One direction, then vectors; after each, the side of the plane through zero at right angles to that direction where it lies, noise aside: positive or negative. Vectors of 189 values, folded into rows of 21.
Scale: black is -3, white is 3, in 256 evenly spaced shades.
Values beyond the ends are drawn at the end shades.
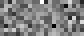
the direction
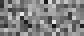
positive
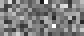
negative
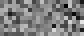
positive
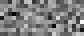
positive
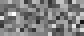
negative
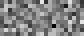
positive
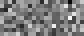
negative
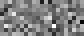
negative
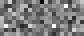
negative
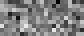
positive
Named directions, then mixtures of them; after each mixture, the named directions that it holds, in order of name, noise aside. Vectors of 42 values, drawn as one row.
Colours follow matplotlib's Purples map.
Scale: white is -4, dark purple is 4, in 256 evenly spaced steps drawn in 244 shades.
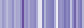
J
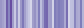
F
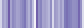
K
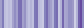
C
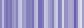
C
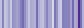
C, J, K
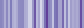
C, F, K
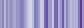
C, F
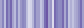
C, F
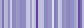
C, K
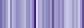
K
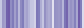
F, K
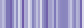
F, J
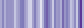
C, F, J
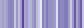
F, J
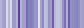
F, J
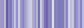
F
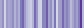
C, F, J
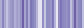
J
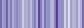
F, J, K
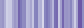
C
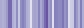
F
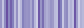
C, F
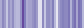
J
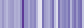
J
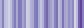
C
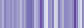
C, F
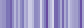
C, F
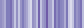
F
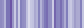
F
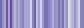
F, K
